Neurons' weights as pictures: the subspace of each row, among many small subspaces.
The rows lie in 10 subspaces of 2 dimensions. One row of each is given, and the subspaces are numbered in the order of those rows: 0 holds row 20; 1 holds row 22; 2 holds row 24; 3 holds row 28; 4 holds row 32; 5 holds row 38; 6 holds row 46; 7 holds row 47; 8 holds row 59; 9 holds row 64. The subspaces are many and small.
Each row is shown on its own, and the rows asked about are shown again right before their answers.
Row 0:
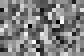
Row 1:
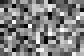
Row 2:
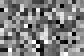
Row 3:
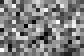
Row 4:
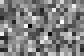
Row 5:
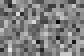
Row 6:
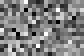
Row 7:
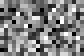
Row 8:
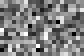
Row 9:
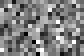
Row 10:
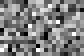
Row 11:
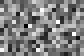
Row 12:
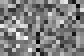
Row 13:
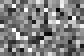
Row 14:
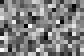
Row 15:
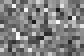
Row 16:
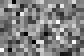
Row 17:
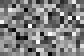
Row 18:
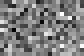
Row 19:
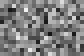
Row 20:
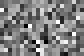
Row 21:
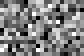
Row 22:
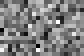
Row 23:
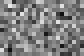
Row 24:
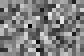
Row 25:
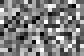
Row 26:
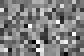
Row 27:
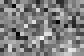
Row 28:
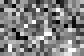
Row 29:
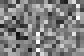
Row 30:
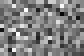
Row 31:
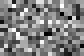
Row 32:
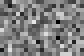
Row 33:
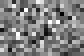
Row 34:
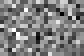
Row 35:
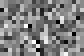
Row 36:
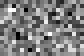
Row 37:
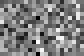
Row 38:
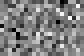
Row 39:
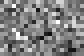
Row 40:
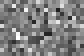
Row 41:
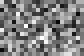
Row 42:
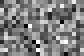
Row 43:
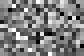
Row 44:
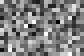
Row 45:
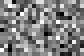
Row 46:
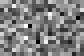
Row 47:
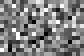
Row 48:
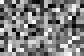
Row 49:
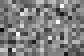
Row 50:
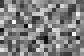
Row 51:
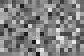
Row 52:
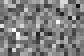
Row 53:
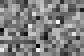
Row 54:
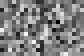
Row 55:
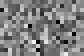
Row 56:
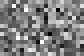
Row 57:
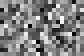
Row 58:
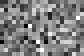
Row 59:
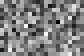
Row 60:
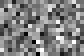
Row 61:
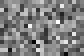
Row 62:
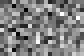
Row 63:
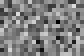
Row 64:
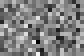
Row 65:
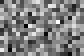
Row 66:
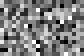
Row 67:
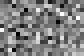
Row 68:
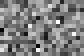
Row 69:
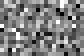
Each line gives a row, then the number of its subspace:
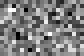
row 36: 3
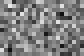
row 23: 4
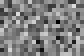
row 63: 4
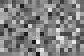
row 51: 9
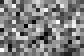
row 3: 3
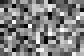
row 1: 6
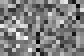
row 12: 5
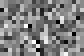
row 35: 0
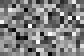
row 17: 2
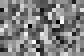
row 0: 2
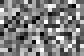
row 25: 4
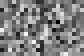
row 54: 2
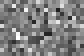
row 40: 7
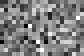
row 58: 6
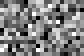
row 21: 1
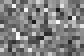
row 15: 7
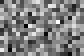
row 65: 8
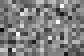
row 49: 6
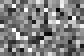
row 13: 7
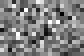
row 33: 2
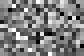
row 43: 2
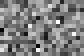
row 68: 1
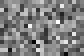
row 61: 0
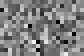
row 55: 0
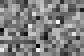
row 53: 1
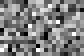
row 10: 1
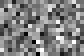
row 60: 9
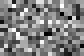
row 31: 9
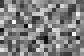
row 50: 3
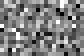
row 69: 5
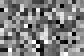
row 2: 0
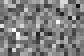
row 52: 5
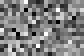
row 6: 1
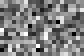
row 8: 1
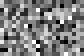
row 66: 5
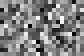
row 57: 2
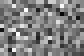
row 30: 6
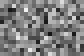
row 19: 7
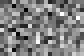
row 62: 6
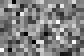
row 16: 9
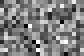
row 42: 5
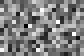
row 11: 7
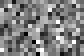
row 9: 9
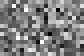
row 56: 8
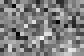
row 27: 3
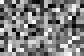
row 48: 8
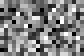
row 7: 7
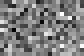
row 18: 4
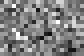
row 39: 3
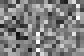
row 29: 5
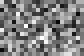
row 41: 3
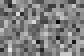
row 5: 4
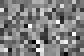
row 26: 0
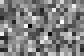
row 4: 8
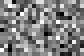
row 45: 4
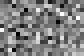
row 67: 6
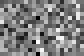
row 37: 9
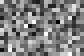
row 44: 8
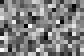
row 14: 8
